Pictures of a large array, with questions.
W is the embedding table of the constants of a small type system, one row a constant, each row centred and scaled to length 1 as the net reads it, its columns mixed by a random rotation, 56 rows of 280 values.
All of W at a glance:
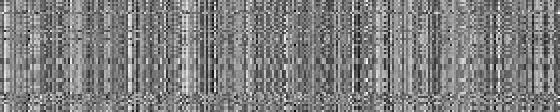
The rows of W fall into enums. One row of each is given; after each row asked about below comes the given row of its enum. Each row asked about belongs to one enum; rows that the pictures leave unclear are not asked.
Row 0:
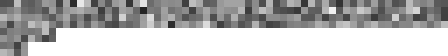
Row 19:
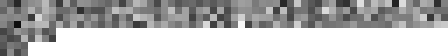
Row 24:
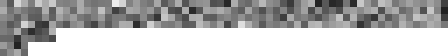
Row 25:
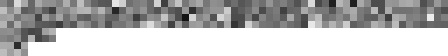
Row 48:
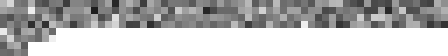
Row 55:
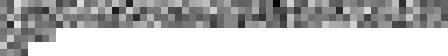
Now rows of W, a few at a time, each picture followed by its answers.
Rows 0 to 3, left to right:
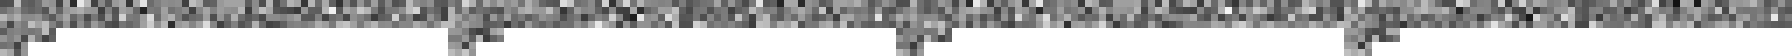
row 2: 0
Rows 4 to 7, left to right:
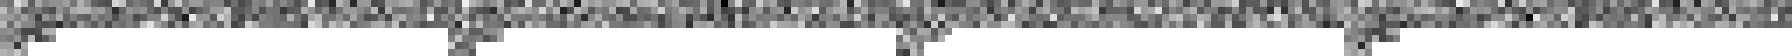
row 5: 55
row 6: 48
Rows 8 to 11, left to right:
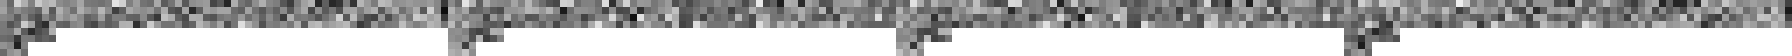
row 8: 24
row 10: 25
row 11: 24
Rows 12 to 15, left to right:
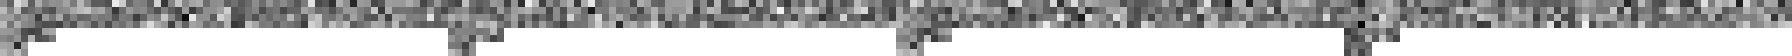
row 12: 25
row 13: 0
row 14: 25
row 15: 19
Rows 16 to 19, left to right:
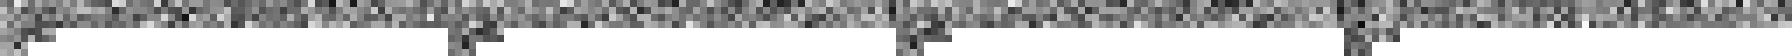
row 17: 24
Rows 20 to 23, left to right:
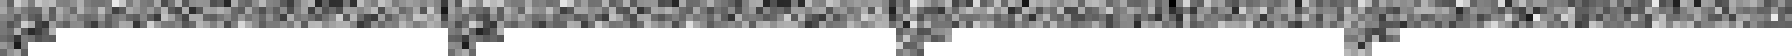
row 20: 24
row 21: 24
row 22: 55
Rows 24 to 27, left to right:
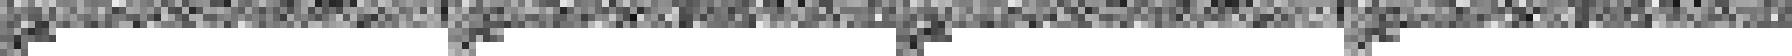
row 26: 24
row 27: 25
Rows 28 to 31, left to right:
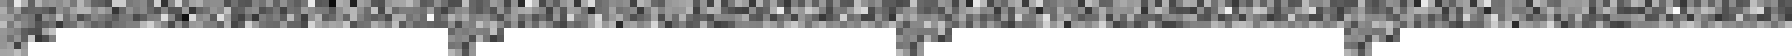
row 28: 25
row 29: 0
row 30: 0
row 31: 0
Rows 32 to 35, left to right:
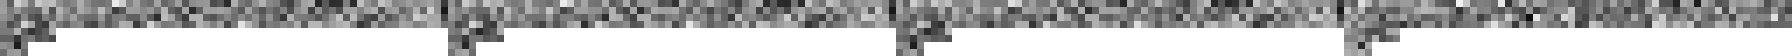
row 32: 24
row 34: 24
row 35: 25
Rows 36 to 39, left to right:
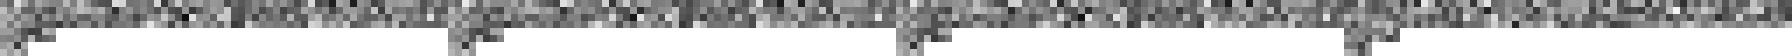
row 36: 25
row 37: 25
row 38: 25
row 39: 0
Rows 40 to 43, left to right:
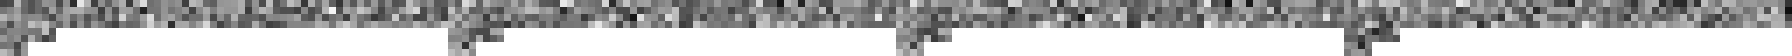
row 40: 0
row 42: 25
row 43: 24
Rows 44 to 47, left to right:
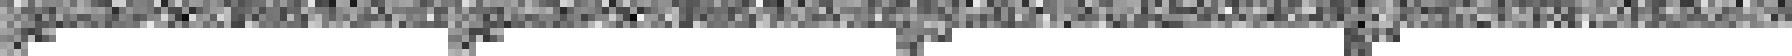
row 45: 25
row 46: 0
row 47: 19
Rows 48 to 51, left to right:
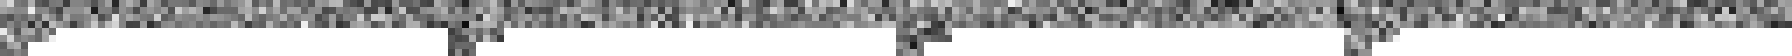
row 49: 19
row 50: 24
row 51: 48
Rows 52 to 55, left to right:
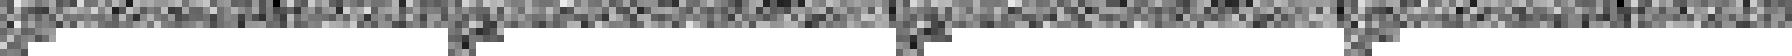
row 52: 55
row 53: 24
